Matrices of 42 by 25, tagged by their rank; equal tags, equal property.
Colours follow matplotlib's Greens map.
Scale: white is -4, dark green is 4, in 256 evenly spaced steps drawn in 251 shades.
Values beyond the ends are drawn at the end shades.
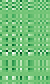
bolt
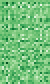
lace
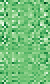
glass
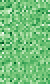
lace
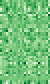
glass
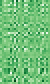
glass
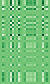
bolt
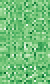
lace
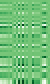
bolt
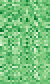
lace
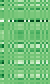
bolt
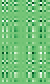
bolt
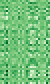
glass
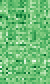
lace
